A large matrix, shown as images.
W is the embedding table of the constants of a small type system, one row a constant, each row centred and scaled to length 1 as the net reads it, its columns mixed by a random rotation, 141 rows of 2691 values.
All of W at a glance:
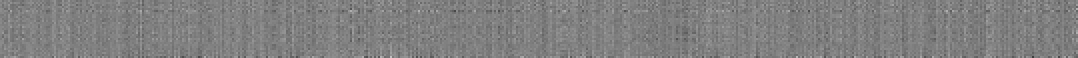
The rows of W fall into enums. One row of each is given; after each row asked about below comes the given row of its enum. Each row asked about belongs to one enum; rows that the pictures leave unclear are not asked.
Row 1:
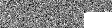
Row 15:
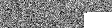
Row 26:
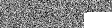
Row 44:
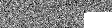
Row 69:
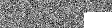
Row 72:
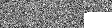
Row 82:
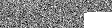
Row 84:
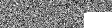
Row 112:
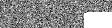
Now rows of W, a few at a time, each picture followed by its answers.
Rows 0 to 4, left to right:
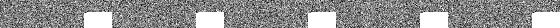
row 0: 112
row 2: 26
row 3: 72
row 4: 112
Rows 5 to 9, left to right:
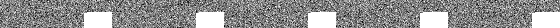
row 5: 26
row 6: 44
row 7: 82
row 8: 82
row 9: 26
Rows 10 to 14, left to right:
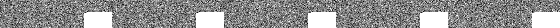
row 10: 112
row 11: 112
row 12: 72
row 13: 112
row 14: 1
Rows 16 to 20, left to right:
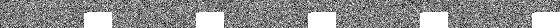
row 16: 72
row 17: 69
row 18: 72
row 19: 84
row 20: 112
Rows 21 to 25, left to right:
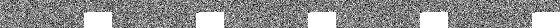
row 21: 69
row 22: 112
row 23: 1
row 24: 1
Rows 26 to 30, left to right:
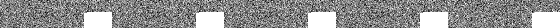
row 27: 26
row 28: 26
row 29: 26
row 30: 1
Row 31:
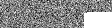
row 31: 26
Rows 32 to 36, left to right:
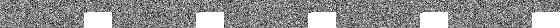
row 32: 69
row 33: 26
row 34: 72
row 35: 112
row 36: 69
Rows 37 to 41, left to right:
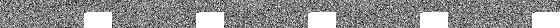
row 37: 44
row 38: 72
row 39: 82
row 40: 82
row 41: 112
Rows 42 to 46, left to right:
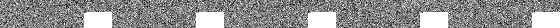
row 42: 84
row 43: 69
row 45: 15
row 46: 69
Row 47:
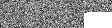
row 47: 72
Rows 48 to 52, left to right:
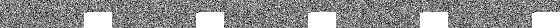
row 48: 26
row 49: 112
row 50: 82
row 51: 69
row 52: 112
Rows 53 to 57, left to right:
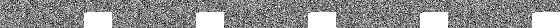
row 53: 69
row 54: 69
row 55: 82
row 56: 112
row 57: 82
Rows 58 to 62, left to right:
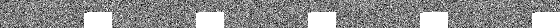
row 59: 1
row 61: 82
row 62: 72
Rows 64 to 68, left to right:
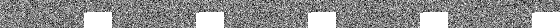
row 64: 69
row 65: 26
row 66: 26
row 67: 26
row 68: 84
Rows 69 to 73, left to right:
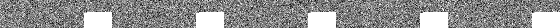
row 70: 26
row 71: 84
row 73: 1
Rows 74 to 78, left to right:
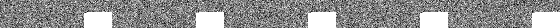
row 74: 112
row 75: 69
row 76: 26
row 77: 112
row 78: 44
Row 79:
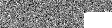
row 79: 1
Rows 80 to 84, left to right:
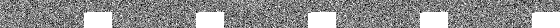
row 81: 1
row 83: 1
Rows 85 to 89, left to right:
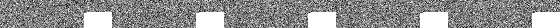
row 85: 84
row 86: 26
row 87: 112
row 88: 112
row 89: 72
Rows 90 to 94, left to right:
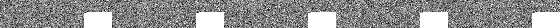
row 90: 112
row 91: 72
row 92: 82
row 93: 69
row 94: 72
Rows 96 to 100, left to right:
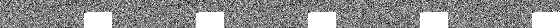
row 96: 44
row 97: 84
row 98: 44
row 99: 69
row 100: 1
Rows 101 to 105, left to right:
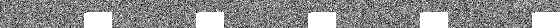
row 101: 112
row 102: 1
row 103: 72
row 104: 69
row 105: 15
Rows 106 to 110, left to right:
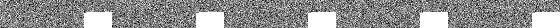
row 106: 1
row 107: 82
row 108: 26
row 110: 26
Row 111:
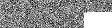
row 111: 69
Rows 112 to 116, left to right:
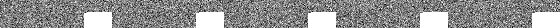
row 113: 26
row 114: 72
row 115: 82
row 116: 72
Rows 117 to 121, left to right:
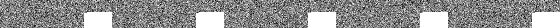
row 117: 26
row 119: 69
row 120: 84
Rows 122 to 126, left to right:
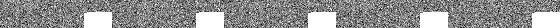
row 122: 82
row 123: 72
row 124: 72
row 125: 82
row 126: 112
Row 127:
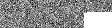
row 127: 69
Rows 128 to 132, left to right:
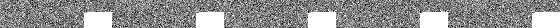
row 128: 69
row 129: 82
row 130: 1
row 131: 1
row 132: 82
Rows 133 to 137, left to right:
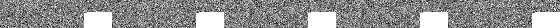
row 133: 82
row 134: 72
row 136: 69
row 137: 72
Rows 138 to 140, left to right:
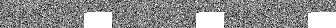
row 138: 82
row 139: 72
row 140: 82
